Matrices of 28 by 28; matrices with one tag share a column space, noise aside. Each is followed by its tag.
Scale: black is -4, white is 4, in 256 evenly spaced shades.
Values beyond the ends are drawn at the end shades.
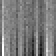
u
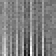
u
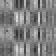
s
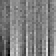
u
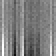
u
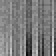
u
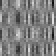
s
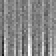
u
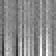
u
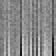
u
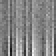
u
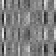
s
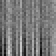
u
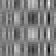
s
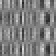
s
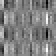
s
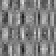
s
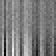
u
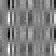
s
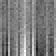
u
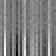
u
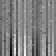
u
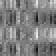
s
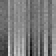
u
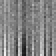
u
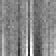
u
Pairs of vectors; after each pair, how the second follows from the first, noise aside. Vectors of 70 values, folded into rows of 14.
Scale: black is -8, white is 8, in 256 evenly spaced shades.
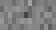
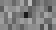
scaled up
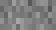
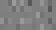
partly zeroed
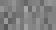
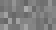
sign-scrambled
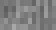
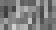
scaled up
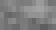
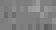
partly zeroed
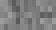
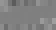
partly zeroed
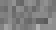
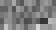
scaled up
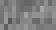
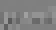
partly zeroed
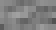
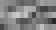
scaled up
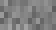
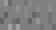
partly zeroed
